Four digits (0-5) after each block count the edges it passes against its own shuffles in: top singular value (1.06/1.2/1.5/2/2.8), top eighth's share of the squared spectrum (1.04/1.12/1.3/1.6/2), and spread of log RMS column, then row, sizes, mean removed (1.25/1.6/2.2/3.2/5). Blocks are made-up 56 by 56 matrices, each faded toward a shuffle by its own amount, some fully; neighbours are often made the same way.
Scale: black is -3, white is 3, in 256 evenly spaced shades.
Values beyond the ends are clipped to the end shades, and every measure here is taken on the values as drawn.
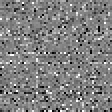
3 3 1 2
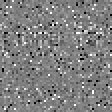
3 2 0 1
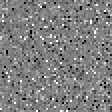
0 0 0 0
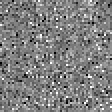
3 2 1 1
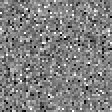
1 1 0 0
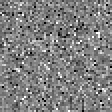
0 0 0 0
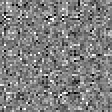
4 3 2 2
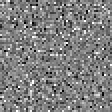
2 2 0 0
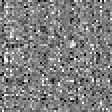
4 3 2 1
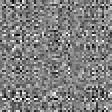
4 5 3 3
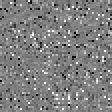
3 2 1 1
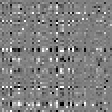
5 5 3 3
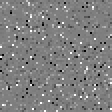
2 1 0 0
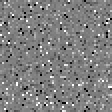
1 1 0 0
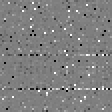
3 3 0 1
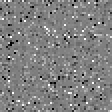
3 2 0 0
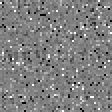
2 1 0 1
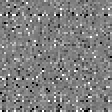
4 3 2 2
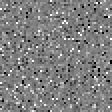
0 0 0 0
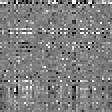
4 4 2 3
